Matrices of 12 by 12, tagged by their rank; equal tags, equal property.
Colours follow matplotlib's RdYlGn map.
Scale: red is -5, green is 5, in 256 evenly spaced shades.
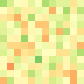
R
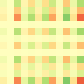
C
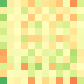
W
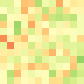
R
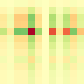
C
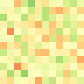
R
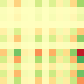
C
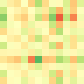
W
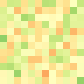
R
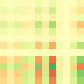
C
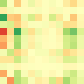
W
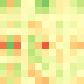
W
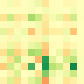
W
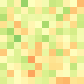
R
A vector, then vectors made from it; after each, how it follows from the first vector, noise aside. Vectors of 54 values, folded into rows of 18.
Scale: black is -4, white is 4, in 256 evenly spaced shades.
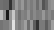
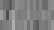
shrunk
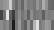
negated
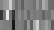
negated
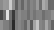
negated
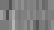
shrunk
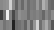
negated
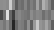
negated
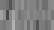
shrunk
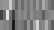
negated
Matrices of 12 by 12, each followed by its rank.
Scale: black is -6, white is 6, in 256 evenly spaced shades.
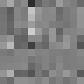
two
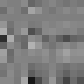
two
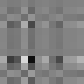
one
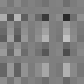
one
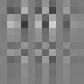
one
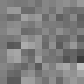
two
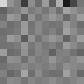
two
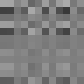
one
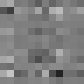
two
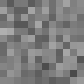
full rank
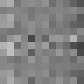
two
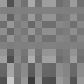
one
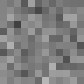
full rank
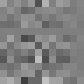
two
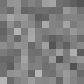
full rank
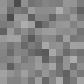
full rank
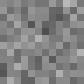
full rank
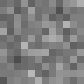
full rank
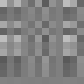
one
